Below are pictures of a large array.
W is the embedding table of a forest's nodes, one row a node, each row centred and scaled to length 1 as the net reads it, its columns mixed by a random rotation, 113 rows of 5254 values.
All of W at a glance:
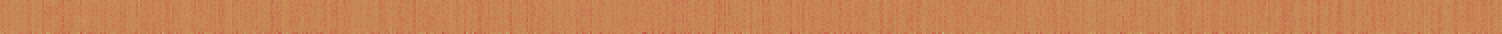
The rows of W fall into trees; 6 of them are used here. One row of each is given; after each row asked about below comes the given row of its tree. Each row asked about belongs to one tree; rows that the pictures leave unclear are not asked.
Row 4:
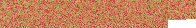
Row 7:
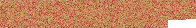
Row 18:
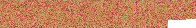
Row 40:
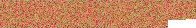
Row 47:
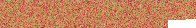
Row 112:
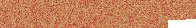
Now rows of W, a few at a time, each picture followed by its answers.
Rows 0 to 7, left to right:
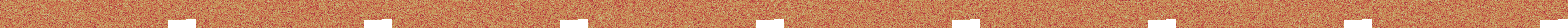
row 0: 4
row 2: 4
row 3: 18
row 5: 112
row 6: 40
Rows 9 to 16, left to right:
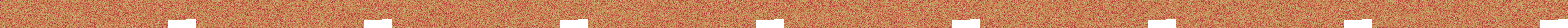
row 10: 18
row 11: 7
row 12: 4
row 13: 18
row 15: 7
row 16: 18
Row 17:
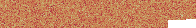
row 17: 112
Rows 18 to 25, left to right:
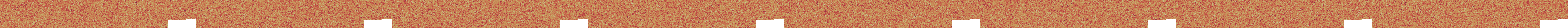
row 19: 4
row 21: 112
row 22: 7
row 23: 18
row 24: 18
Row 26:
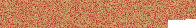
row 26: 40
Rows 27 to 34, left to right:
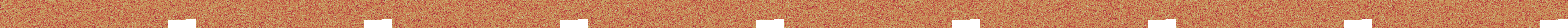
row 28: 4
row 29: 7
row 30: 7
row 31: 4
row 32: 47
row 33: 7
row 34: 40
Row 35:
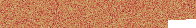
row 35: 7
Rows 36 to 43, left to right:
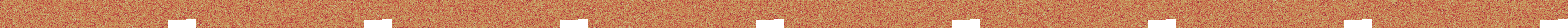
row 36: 4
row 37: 112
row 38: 18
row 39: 7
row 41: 7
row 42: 40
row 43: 18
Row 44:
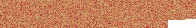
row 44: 40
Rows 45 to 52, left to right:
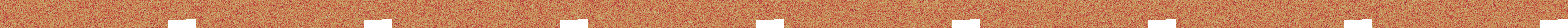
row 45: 112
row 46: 7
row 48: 18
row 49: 18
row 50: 40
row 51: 7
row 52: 7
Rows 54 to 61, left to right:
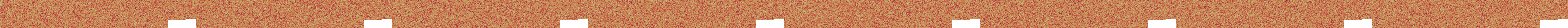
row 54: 7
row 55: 7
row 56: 4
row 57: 4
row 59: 112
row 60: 4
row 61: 7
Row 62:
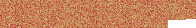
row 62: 40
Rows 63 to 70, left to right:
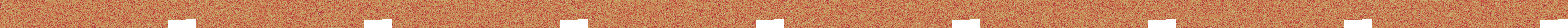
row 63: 4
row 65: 40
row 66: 47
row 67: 4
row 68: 7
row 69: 18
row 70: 4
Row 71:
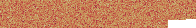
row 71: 40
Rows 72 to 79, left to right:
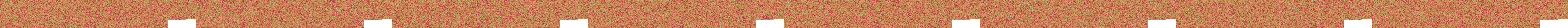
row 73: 18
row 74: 112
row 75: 4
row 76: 4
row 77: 7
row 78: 47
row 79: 4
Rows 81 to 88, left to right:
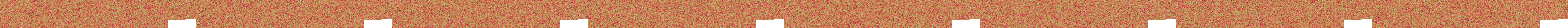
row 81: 47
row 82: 112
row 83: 112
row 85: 4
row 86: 40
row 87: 18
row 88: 112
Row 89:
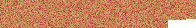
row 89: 4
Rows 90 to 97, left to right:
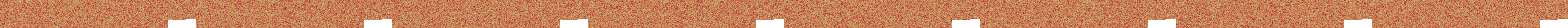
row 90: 47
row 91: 4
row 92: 18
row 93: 4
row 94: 7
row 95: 47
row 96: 40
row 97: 7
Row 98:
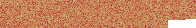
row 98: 7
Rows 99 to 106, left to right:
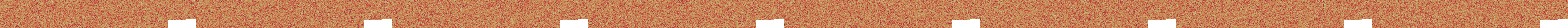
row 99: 112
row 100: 4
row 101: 7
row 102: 112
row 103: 40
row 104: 4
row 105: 18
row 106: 7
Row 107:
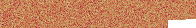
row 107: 112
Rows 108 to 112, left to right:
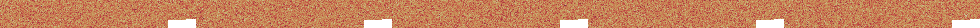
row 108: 40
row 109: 7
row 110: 4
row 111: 112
